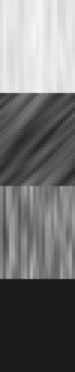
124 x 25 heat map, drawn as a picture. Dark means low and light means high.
The table splits into 4 rows of 1 panel. Panel 1,1: very high, streaked downward, faint in contrast. Panel 2,1: low, slanting up to the right. Panel 3,1: middling, streaked downward. Panel 4,1: very low, flat.
